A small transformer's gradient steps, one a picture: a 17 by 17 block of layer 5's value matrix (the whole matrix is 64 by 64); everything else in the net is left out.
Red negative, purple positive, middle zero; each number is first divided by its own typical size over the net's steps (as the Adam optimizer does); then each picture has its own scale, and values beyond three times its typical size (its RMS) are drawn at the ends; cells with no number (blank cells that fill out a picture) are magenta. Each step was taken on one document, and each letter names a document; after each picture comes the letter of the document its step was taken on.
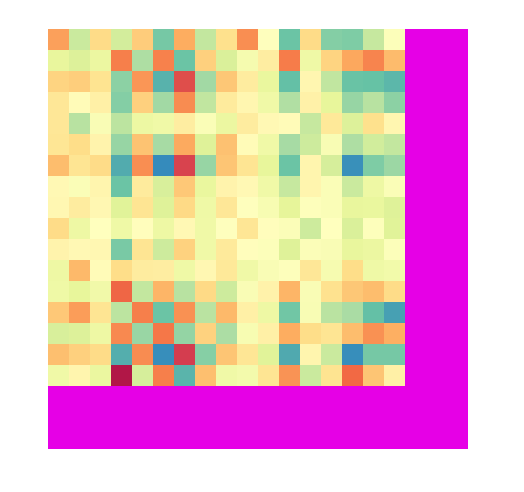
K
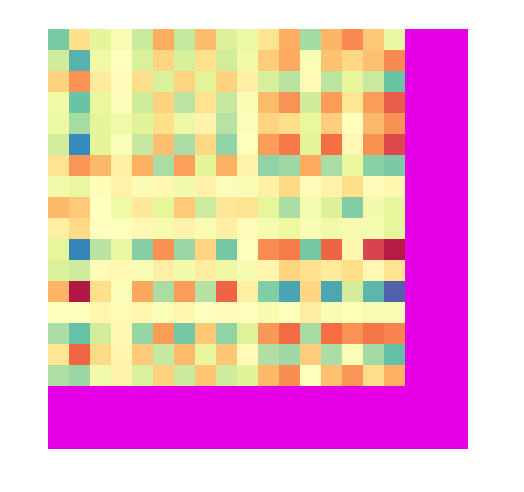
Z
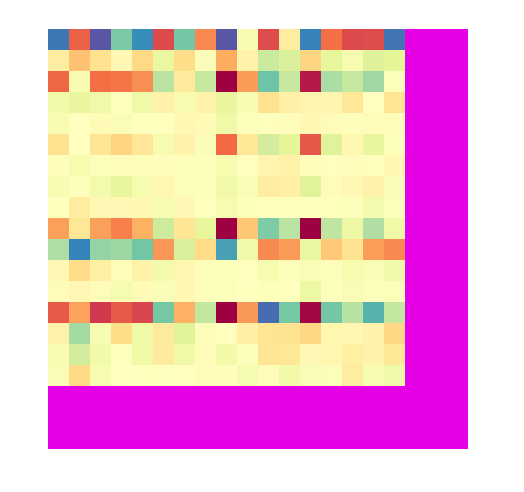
Z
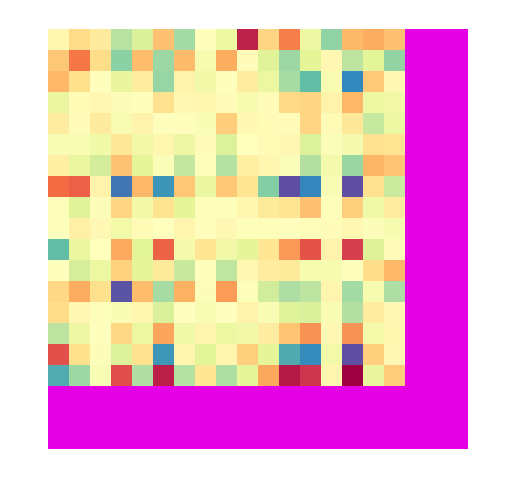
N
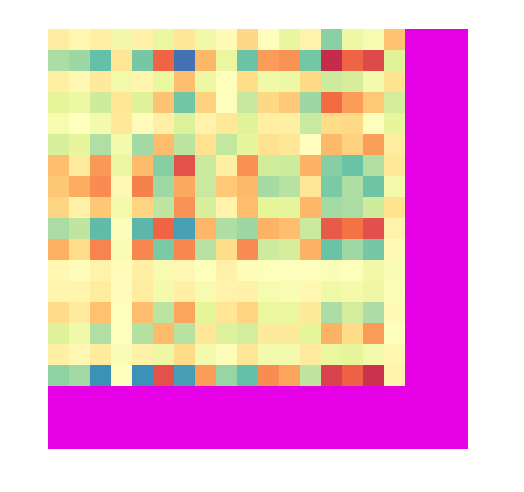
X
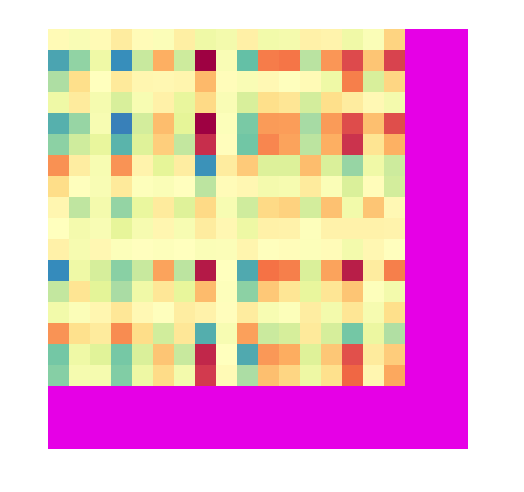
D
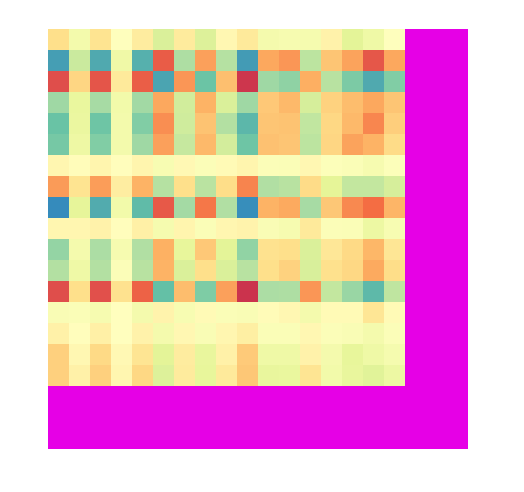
X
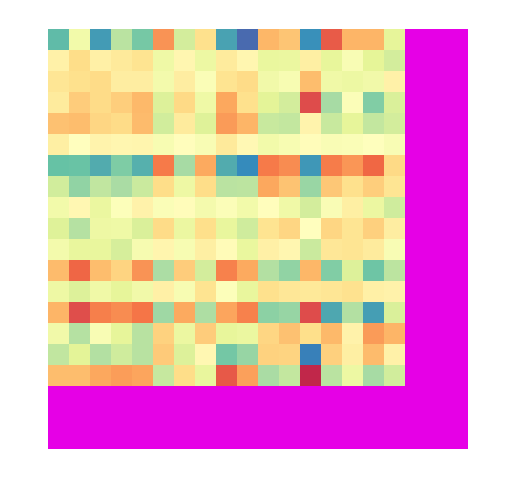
D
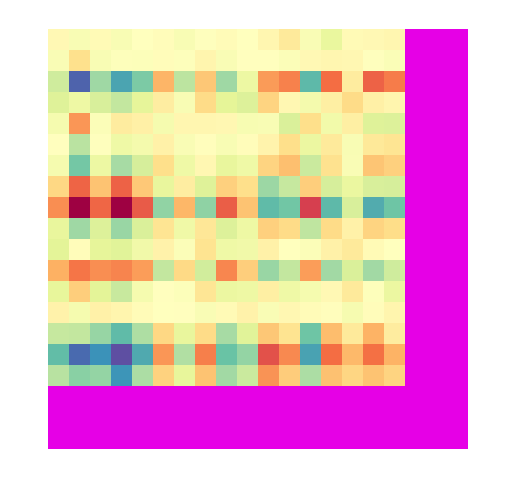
Z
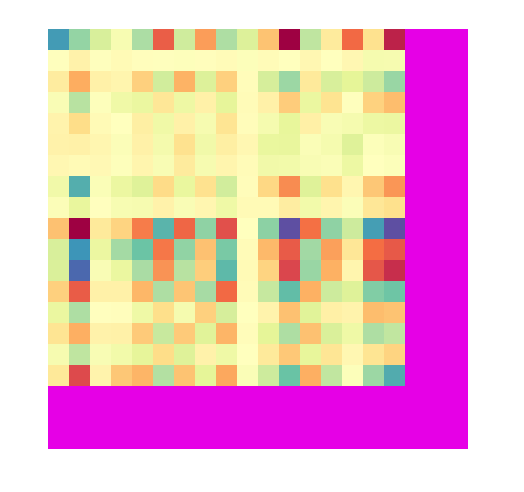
N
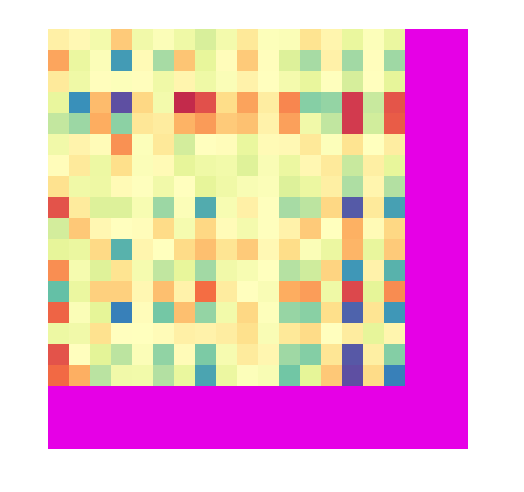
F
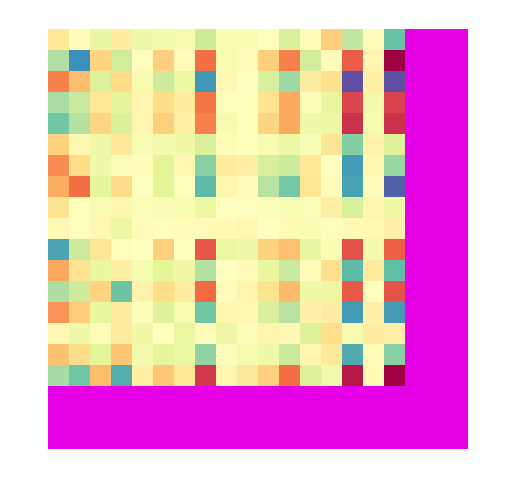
F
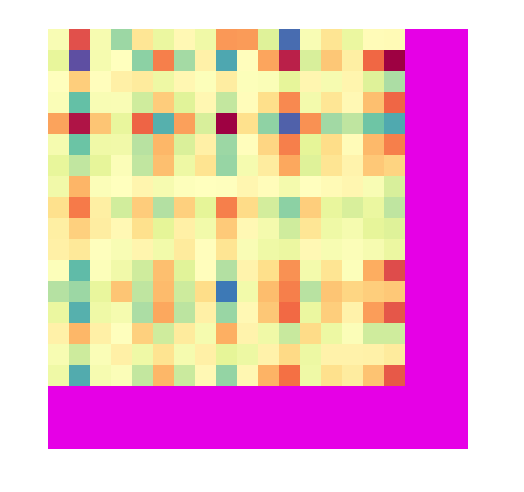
N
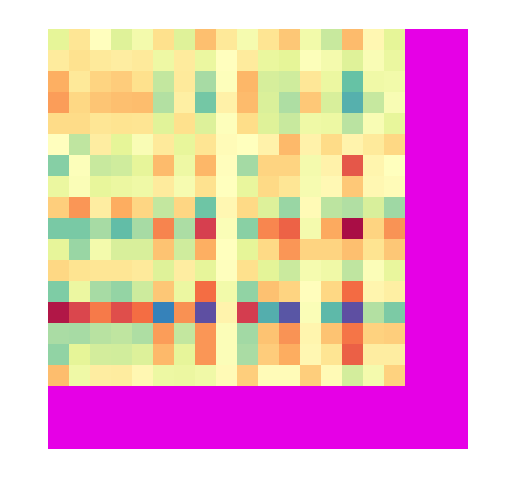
D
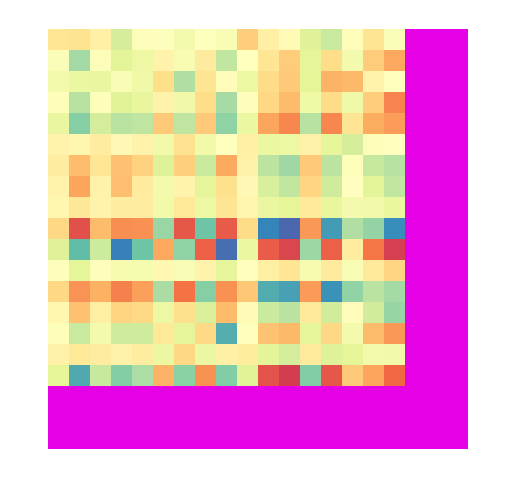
Z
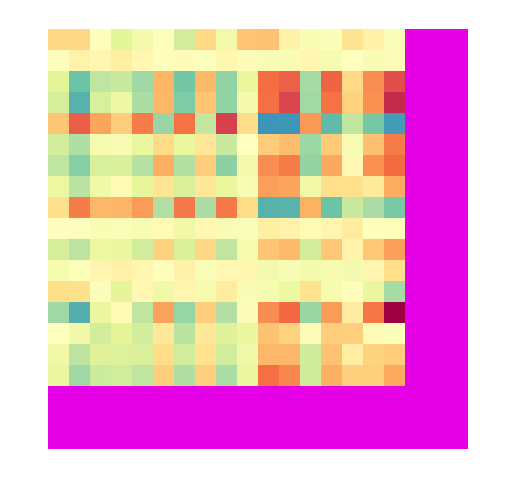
Z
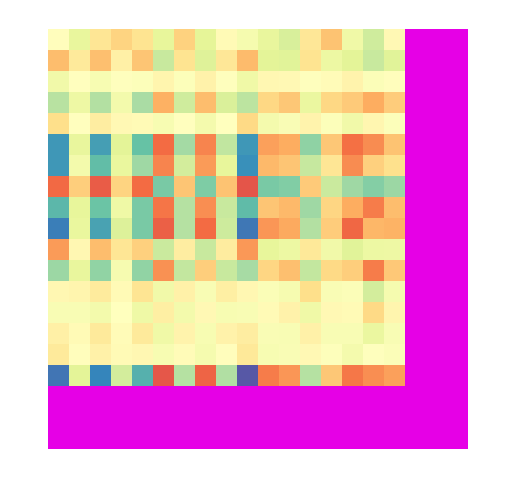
X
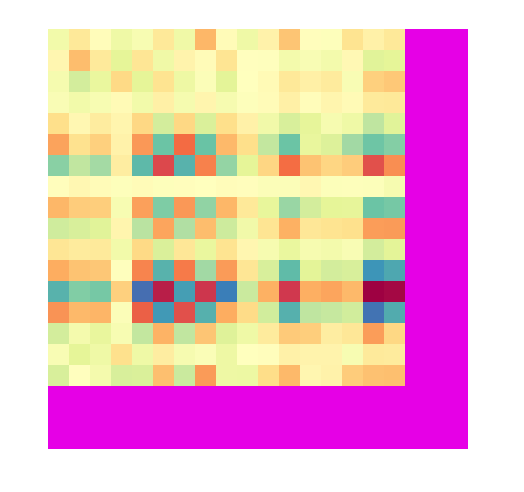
K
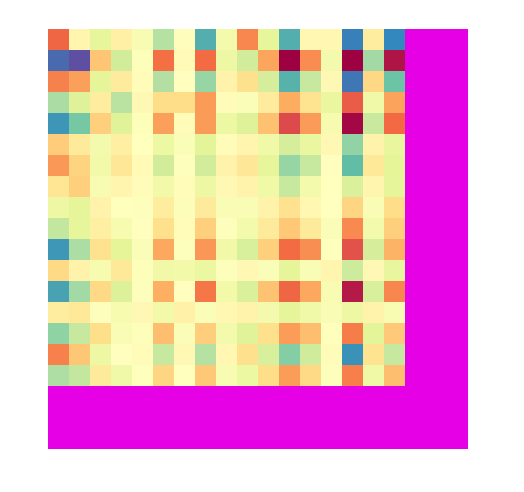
F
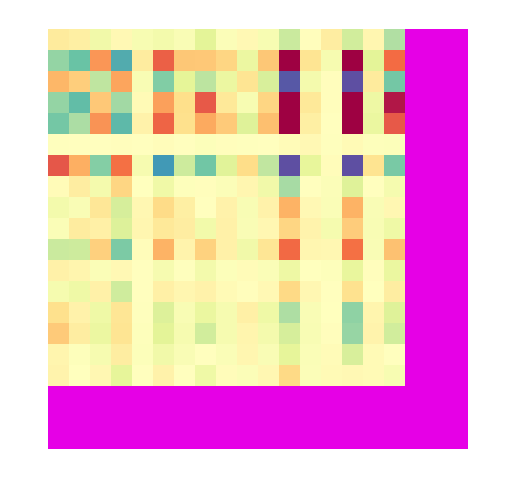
F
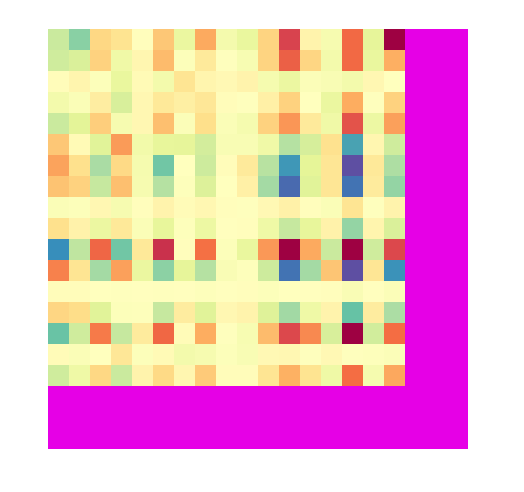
F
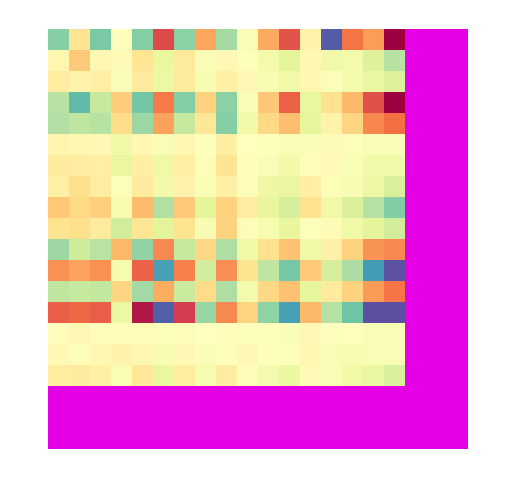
K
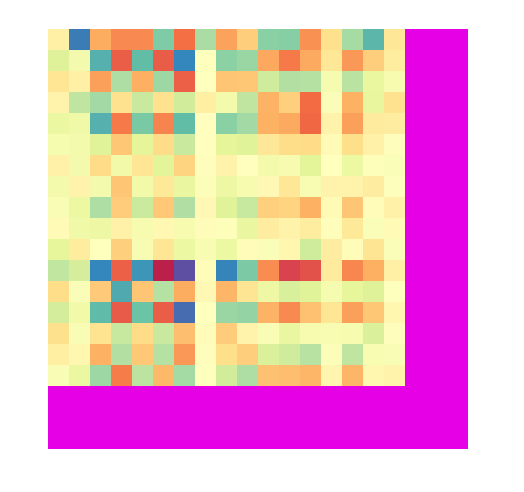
X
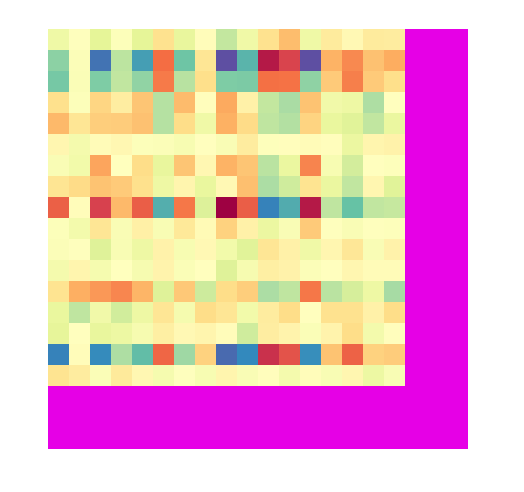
D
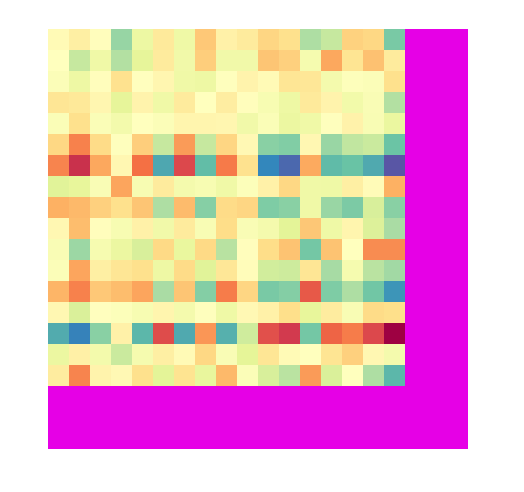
D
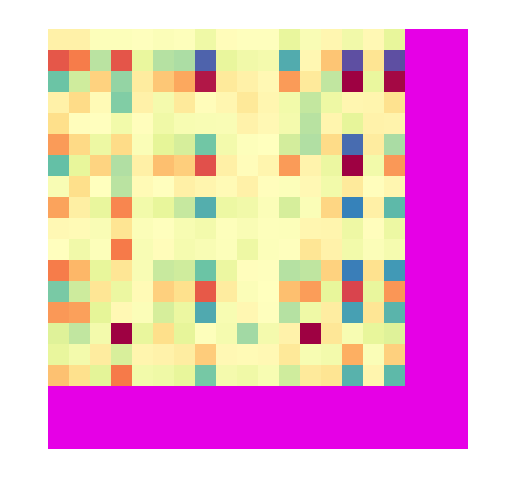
F
